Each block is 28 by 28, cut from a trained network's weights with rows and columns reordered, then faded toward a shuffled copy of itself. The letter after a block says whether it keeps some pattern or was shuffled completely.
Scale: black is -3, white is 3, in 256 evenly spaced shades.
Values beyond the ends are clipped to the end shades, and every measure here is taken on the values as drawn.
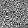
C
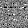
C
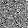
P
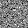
P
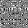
C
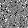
P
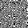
C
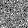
P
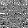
C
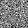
P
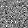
C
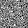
P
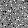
P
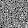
P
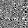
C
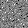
P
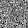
P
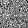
P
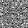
C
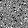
P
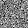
P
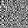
C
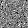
P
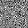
C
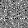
C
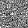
C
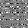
C
